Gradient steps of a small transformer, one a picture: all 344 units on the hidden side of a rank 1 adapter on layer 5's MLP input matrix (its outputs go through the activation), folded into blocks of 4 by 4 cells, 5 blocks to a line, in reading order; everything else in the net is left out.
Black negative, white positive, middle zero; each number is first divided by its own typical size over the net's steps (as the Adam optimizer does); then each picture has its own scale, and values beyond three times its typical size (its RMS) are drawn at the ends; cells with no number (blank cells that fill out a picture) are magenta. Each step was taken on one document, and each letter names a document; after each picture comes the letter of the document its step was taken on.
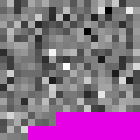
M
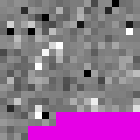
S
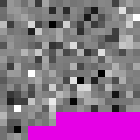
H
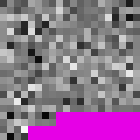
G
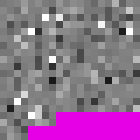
S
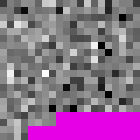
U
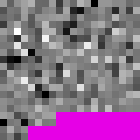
G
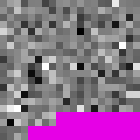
H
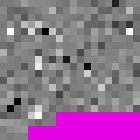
S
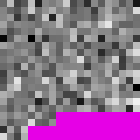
M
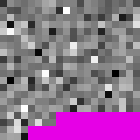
U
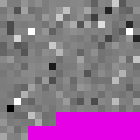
S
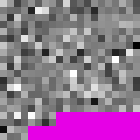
M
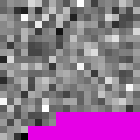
G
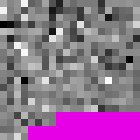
G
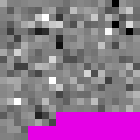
S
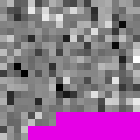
M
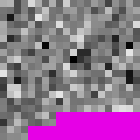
M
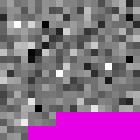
U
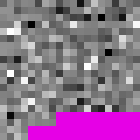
U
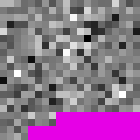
H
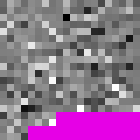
H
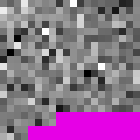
G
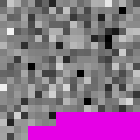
U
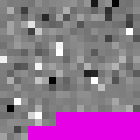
S
